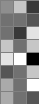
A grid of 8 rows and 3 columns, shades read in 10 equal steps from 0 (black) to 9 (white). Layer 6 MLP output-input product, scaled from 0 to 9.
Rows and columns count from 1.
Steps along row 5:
up down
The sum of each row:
14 11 14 18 17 14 19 13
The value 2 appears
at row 1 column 3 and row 3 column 2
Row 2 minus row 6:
1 0 -4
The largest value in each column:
8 9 9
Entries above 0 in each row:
3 3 3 3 2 3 3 3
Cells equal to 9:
2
